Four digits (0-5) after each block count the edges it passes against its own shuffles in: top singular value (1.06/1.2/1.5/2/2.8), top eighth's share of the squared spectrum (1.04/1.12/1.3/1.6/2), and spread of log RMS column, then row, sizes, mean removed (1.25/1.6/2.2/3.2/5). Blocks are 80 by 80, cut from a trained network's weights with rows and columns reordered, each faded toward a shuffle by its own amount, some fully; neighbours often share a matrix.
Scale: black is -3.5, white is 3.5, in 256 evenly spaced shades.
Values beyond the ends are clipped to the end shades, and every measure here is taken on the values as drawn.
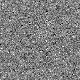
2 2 0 0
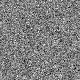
1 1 0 0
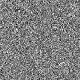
3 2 0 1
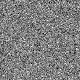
2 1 0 0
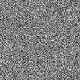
4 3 1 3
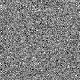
3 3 1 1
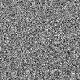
3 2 0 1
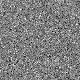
2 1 0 0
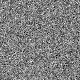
1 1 0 0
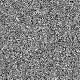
2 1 0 0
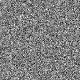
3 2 1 0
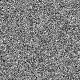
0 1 0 0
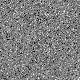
0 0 0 0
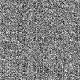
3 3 0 1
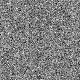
2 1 0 0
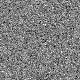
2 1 0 0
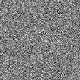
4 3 1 1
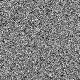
0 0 0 0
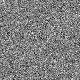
2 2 0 0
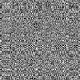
5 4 2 3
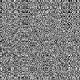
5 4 2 3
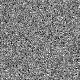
2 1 1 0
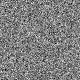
0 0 0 0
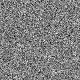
0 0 0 0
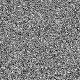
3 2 0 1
